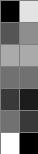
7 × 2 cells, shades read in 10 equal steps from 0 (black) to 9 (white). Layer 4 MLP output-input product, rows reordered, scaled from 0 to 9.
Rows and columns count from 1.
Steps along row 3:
same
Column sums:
28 26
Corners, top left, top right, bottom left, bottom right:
0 8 9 0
